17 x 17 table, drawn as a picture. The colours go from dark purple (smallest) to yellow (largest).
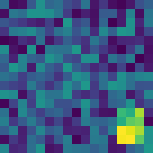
Average level on the scale: 30%. Ninth with the lowest average: top right. Mirror symmetry: none. Odd patch: higher, in the bottom right.
